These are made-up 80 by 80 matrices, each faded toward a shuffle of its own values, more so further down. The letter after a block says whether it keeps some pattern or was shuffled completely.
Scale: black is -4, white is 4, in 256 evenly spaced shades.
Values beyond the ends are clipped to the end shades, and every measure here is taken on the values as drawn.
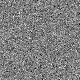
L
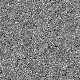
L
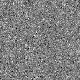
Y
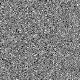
Y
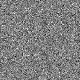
Y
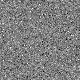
L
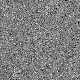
L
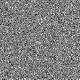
Y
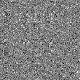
Y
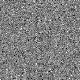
Y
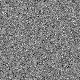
L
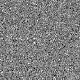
Y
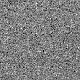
Y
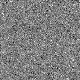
Y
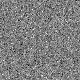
L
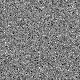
L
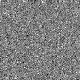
Y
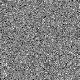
Y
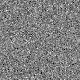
Y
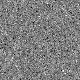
L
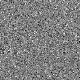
Y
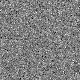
L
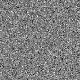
Y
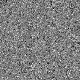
Y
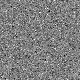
L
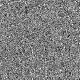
Y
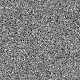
L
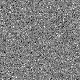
Y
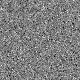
L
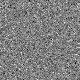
Y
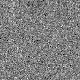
Y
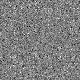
Y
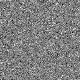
Y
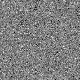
Y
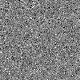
Y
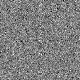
Y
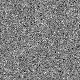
L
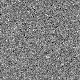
L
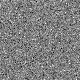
L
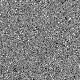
Y
